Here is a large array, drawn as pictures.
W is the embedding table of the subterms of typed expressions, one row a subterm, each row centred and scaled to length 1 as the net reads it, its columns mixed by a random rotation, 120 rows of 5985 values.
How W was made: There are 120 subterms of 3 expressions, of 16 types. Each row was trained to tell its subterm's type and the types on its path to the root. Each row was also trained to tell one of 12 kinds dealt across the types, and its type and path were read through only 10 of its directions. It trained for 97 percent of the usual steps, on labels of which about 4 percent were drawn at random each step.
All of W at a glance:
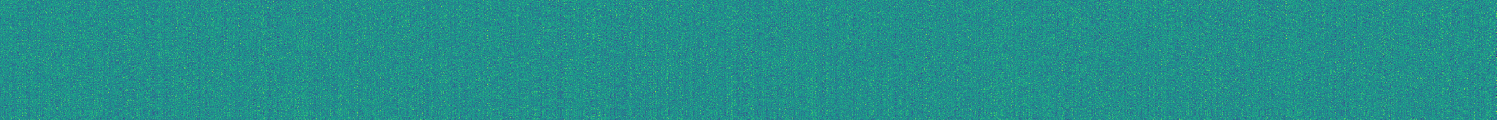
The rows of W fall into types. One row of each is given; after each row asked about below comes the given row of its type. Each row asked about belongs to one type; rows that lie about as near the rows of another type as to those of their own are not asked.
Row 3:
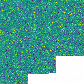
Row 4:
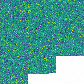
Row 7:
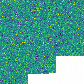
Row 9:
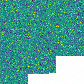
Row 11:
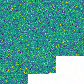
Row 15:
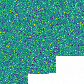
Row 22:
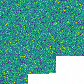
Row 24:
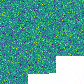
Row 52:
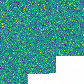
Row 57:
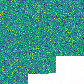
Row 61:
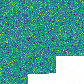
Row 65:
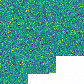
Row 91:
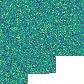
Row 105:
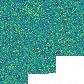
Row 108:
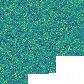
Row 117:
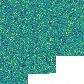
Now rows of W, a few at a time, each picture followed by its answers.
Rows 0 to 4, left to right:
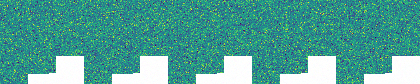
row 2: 108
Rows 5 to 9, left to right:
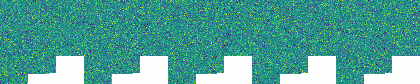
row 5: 7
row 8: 22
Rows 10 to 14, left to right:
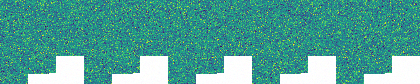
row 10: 52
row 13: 24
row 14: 108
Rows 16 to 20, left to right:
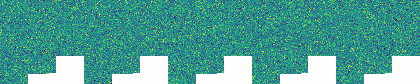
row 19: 108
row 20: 105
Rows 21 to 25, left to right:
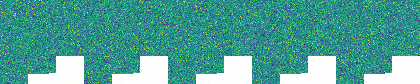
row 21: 65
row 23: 24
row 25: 65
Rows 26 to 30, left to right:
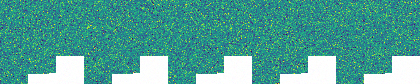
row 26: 52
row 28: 7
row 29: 11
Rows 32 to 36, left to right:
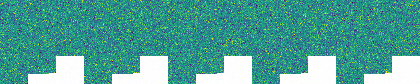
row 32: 117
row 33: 105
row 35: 9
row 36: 22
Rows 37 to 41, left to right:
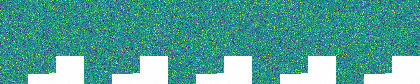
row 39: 52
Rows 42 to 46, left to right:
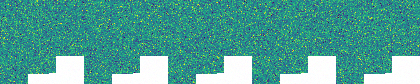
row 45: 57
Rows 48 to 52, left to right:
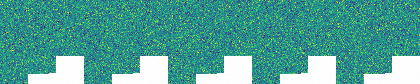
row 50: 4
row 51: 52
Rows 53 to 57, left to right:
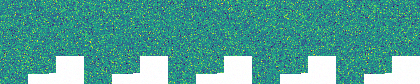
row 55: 108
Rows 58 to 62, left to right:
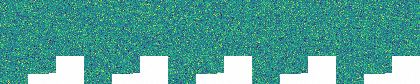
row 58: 65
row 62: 4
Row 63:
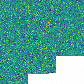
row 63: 4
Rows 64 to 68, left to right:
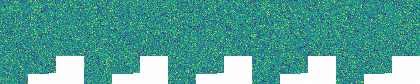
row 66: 52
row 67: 61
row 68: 3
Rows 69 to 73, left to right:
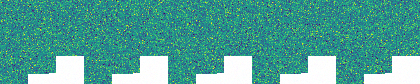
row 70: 9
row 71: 11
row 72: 91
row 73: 117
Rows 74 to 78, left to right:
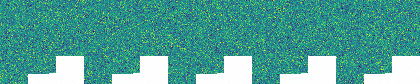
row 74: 117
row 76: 61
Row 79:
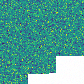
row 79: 24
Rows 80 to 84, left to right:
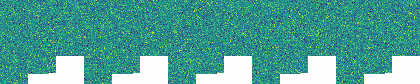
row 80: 15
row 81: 105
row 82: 65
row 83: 61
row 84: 22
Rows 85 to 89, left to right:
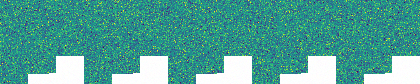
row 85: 24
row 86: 9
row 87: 117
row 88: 117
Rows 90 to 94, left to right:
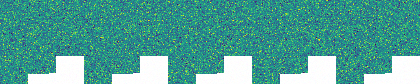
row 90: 65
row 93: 91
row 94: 117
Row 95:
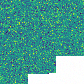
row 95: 9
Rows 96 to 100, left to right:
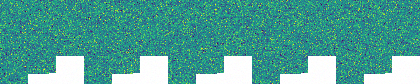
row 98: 108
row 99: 65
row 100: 57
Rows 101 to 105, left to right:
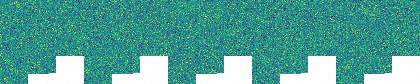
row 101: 24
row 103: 61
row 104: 52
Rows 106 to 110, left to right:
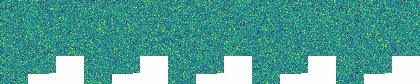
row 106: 4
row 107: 91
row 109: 9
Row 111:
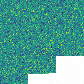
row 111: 15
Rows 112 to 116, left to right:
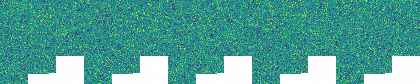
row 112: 61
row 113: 15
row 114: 61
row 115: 9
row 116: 108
